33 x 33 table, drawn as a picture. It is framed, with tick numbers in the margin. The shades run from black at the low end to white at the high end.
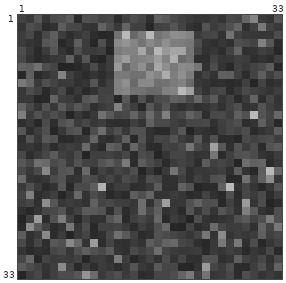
Stripes: none. Odd patch: higher, in the top middle. Average level on the scale: 30%. Histogram: skewed, a long tail of high values.
